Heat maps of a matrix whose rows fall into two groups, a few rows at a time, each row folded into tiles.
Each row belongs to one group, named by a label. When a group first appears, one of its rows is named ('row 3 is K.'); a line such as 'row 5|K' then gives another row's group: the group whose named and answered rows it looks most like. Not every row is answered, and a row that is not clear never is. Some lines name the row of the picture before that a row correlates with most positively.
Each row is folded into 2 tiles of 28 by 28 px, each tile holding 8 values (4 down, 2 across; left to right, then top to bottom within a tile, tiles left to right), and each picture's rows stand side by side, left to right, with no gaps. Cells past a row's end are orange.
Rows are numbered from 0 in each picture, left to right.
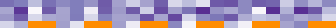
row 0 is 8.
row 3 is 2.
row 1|8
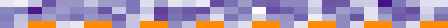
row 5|8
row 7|8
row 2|8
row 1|8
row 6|8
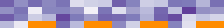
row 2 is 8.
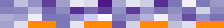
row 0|8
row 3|8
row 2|2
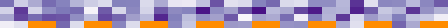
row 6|2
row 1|8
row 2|8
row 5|2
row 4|2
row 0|8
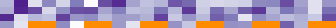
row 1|2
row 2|8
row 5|8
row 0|2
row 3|8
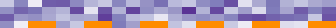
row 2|2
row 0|2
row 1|8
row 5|8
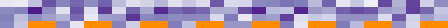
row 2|8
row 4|2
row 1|8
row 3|2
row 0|2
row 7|2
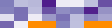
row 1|2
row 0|8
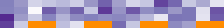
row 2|2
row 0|8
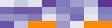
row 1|8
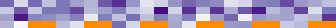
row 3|8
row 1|8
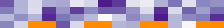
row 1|2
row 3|8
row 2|8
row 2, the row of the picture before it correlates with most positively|2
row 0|8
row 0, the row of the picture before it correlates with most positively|2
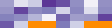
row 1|8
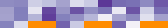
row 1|2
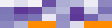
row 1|8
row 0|2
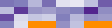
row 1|2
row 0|2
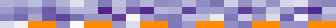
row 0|8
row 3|2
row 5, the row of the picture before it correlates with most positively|1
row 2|2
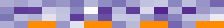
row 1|8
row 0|2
